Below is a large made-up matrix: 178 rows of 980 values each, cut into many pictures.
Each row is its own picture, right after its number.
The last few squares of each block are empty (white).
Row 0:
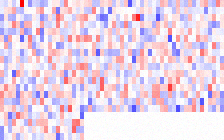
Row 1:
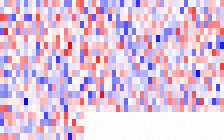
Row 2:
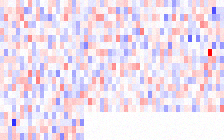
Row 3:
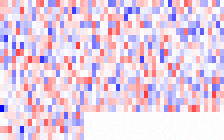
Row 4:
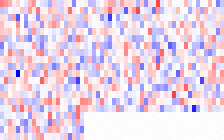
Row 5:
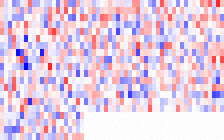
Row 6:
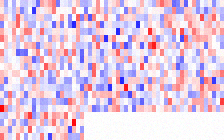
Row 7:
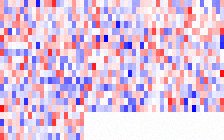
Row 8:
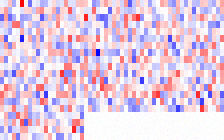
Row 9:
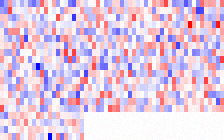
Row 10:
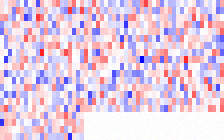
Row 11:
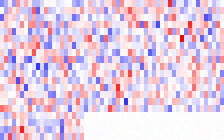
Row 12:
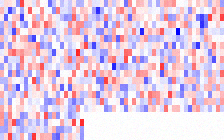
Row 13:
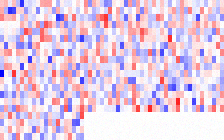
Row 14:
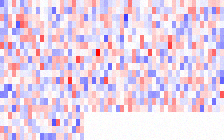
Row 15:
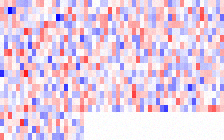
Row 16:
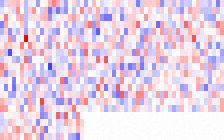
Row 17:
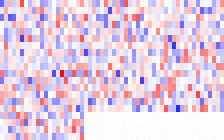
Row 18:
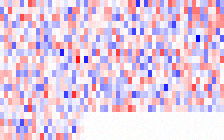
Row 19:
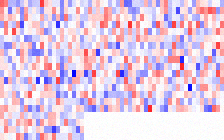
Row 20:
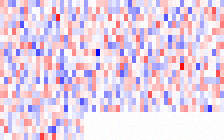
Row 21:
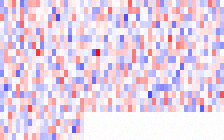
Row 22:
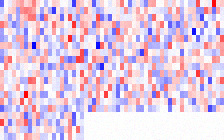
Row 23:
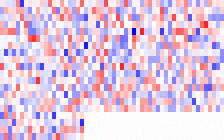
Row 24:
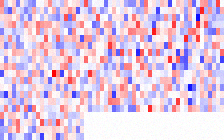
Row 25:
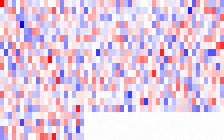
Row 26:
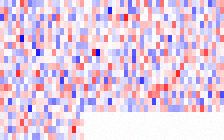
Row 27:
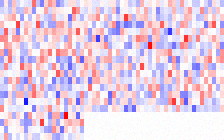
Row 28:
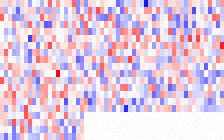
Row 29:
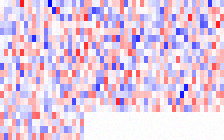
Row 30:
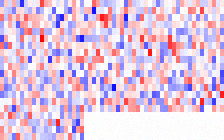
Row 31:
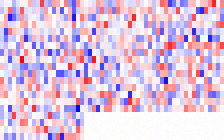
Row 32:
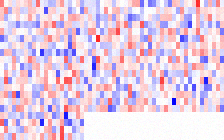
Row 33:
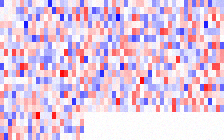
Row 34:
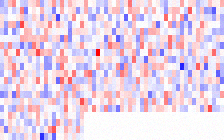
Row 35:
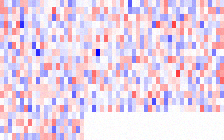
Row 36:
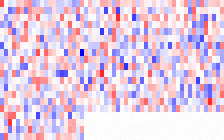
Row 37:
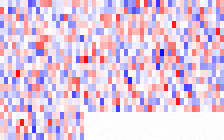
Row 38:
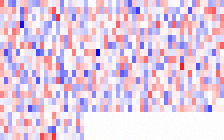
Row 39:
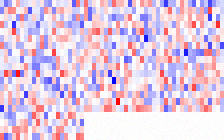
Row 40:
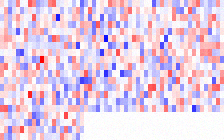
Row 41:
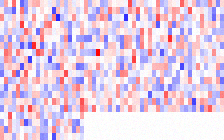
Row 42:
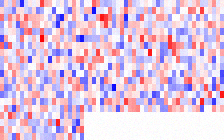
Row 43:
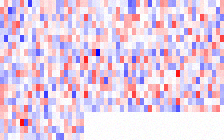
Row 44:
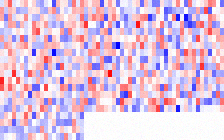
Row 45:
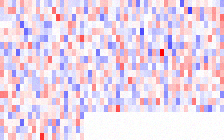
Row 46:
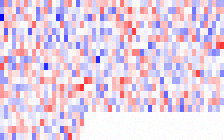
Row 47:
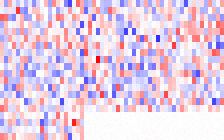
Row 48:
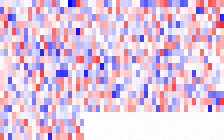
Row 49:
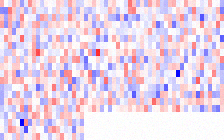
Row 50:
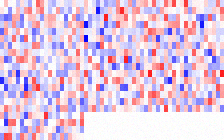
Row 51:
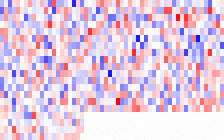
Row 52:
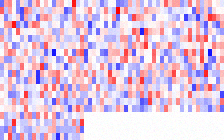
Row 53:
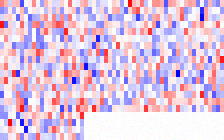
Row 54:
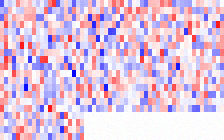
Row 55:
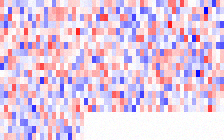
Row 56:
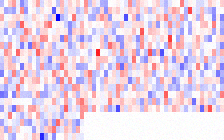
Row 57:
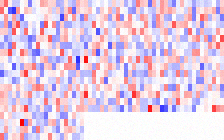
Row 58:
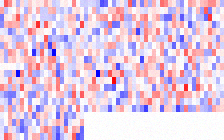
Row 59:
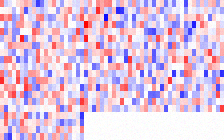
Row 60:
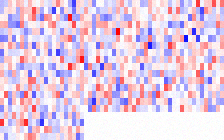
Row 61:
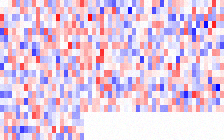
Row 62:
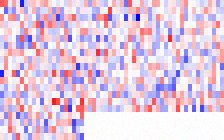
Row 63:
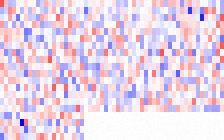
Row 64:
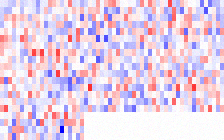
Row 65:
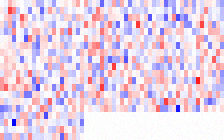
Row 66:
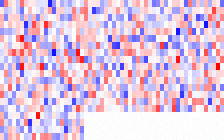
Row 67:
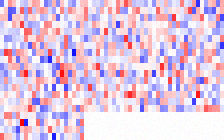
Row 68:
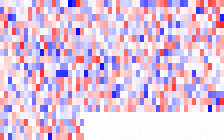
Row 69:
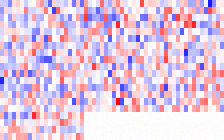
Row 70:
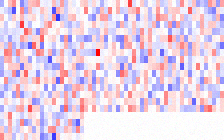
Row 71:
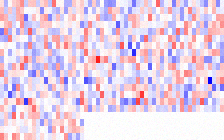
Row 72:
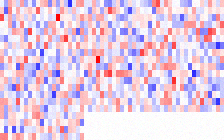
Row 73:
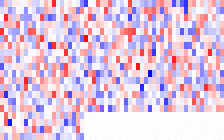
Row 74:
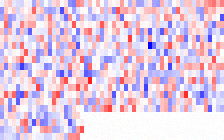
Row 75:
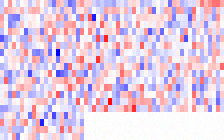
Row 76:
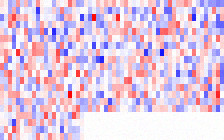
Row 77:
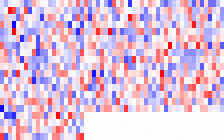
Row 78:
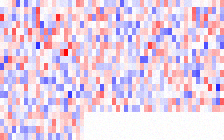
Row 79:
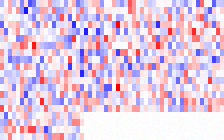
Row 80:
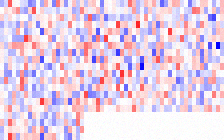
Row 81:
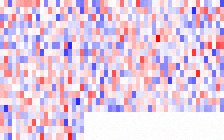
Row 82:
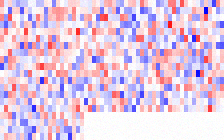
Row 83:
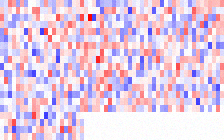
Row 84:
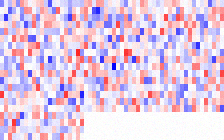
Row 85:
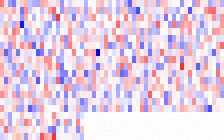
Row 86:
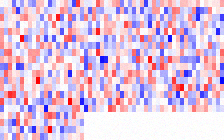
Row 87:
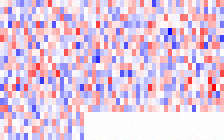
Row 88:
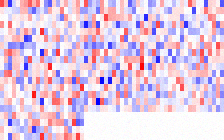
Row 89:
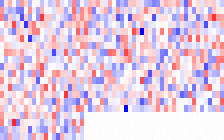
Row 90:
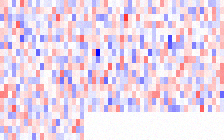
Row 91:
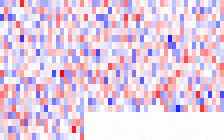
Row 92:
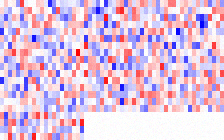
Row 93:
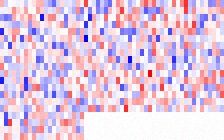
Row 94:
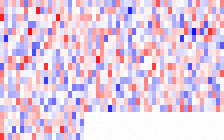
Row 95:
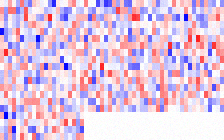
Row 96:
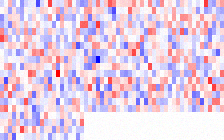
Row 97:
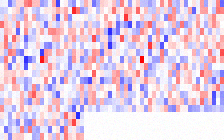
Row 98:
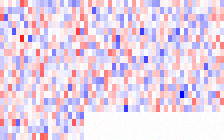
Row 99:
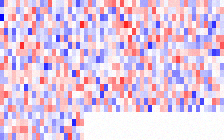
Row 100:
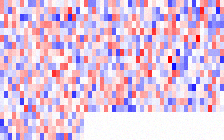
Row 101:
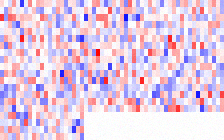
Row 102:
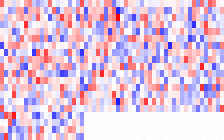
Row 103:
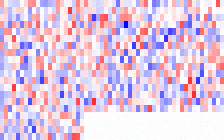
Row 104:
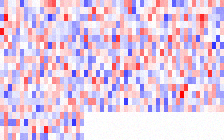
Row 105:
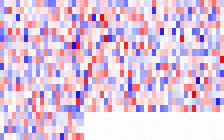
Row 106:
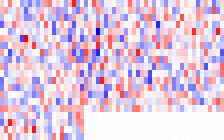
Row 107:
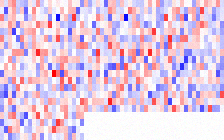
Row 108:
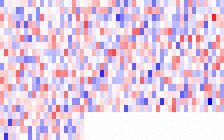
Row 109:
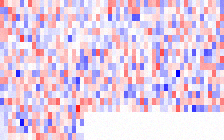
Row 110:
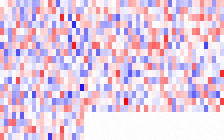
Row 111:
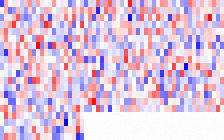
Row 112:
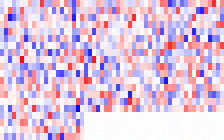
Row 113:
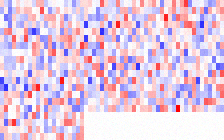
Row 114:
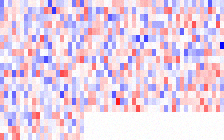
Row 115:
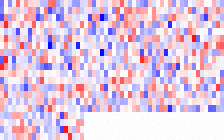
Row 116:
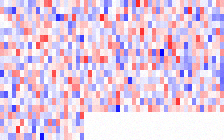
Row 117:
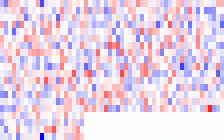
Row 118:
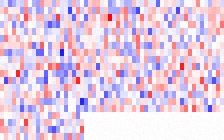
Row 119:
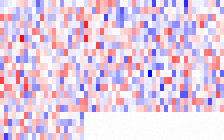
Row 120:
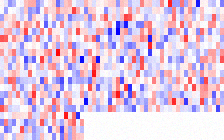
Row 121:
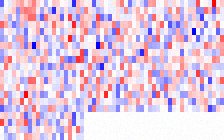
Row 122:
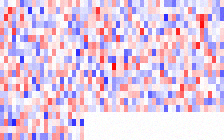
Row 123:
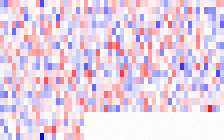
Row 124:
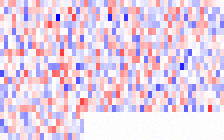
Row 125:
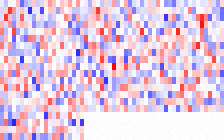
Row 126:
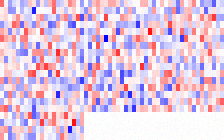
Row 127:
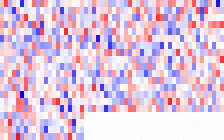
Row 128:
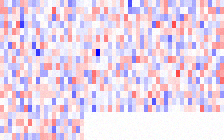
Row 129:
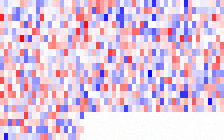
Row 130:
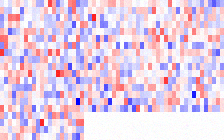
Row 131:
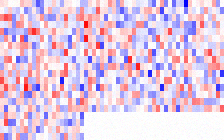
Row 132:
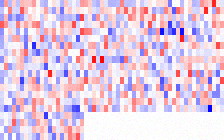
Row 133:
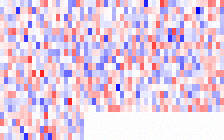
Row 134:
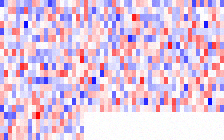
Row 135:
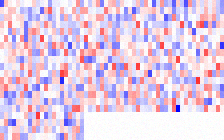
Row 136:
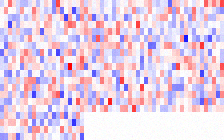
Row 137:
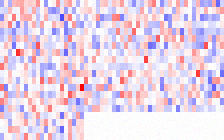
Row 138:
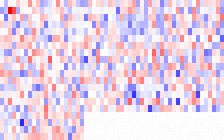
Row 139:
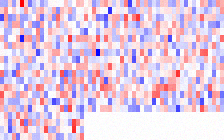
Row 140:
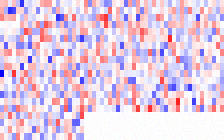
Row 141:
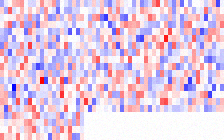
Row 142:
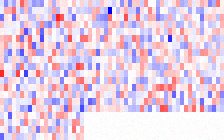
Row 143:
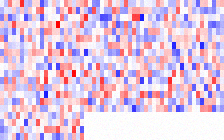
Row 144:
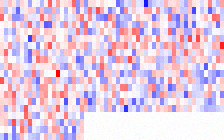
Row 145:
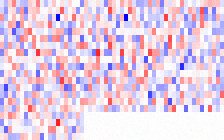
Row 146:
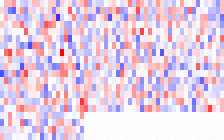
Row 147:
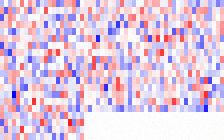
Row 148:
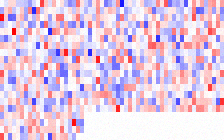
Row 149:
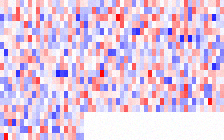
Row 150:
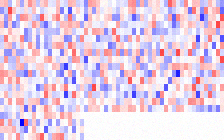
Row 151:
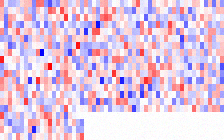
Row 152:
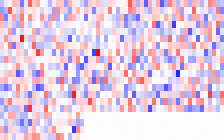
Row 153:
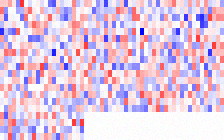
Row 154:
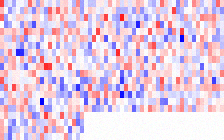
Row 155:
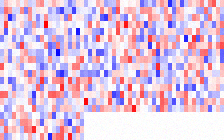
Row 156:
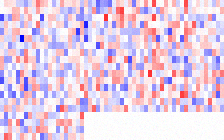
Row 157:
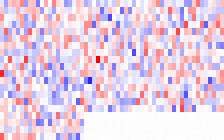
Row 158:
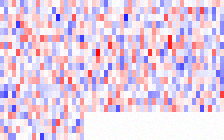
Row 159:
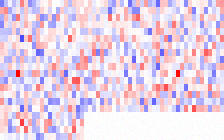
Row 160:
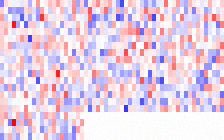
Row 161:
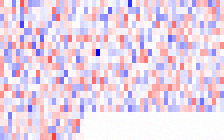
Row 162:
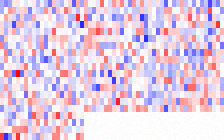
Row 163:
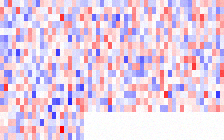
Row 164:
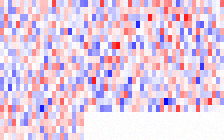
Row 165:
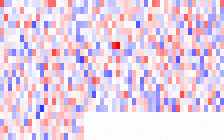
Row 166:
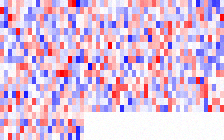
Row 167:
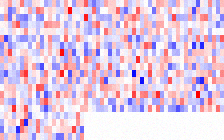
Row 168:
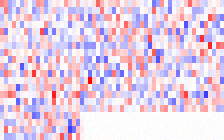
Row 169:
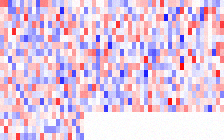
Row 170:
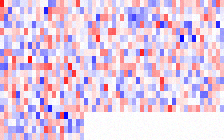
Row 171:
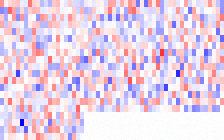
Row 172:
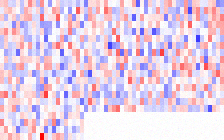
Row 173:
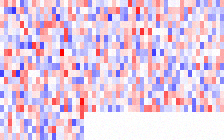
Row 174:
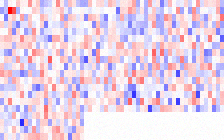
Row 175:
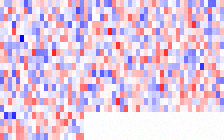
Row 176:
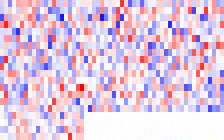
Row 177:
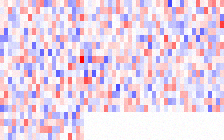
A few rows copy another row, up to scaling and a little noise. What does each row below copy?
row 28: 144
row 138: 174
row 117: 123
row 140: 13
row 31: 112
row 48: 68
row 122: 125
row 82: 55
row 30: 42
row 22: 121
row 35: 128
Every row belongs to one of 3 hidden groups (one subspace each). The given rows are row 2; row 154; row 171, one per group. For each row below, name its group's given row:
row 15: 171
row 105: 154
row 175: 2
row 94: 154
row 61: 154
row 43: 171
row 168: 154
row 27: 154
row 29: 2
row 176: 154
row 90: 171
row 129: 2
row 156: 2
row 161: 171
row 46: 154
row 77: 2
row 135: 2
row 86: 154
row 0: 171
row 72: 154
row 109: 171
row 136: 154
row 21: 171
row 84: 2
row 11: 154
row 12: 2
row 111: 2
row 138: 171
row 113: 2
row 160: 2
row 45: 171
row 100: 171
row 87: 154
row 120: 154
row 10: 154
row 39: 2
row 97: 154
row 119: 2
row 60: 154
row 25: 171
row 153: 2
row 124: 171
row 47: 154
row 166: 154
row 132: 154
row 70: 171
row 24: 171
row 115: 154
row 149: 2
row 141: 154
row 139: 171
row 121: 154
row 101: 171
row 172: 171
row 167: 171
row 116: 171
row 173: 171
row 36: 2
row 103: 154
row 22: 154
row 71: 154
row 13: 171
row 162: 2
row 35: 171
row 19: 171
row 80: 154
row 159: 171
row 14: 171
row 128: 171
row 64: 154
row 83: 154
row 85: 171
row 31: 154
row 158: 171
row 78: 154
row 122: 2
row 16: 154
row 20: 171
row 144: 2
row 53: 171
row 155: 154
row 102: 2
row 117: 171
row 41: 171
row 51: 2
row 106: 154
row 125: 2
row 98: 2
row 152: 171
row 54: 154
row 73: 2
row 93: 2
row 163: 154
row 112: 154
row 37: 171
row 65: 2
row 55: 154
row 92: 2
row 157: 154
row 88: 154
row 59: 2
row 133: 154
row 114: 2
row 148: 154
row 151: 154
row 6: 154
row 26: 171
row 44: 2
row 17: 171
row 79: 154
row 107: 171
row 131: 2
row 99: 154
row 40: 154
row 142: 171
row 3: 154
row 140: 171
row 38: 171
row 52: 2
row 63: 171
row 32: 154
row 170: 154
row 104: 2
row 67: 171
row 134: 2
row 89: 2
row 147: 154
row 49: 171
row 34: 171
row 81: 154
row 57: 171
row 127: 171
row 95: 2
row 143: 171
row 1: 154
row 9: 154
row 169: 171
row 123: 171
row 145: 171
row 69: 2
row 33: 2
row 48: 154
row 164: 2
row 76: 154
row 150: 171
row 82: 154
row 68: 154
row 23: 2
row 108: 2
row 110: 154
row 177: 154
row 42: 171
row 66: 2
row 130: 154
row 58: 2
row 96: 154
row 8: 171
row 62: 171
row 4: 171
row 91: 171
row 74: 154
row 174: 171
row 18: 171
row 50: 2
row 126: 154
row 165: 2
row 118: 171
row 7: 154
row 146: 171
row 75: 154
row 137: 154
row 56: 171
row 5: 154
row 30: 171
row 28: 2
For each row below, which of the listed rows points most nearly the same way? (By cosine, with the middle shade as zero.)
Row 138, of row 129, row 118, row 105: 129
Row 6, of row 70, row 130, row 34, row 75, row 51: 130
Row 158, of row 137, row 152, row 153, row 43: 152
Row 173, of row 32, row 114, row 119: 114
